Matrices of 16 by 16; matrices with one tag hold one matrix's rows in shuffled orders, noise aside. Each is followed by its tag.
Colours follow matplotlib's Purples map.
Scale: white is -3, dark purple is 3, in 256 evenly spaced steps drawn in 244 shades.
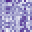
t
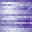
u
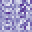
t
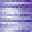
u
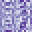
t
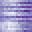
u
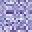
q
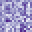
t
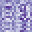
t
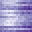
u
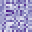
q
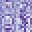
t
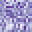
q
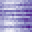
u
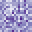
q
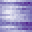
u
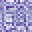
q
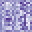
t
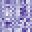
t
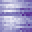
u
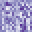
t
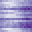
u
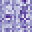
t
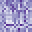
q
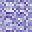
q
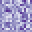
t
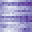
u
